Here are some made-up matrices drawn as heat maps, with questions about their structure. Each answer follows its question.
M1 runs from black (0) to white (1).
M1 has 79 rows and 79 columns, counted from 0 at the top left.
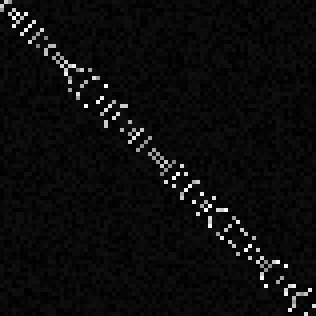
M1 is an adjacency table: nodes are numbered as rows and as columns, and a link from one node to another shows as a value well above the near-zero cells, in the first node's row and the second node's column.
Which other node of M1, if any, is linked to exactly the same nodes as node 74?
node 75
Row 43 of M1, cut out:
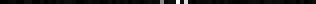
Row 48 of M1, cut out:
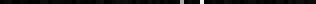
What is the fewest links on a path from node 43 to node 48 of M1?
4
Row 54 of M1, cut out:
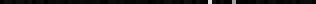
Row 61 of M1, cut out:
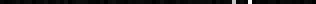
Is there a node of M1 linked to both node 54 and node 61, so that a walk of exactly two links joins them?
yes
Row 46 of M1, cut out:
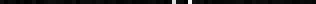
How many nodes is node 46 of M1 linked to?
2
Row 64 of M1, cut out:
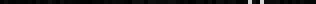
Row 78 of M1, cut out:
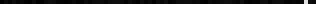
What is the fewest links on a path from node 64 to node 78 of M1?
6
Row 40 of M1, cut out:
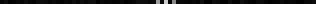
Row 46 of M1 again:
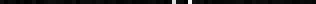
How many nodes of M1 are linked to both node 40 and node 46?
1
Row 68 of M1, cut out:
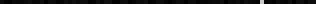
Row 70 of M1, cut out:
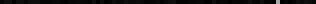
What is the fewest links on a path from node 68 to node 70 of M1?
3
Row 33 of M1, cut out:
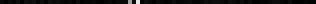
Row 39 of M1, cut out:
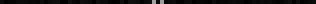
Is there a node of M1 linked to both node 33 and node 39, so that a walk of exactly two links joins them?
no
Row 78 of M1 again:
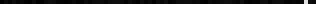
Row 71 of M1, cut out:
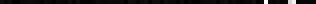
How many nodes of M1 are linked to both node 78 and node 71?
0
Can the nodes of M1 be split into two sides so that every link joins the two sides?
yes
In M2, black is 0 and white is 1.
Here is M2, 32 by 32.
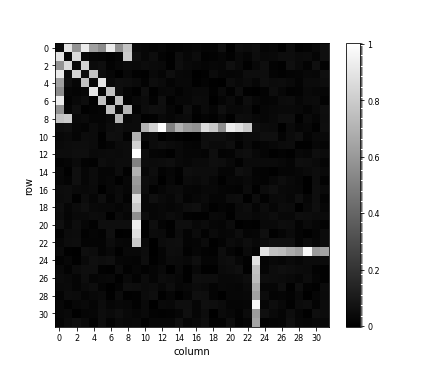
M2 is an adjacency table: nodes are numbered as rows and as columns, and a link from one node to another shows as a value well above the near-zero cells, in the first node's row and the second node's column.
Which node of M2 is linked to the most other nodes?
node 9
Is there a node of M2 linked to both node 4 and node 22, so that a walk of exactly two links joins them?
no
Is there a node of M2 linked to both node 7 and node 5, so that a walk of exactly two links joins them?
yes
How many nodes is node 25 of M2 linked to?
1
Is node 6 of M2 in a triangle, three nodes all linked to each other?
yes
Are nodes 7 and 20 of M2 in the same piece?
no
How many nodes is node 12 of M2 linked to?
1
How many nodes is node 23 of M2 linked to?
8
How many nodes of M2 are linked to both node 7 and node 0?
2
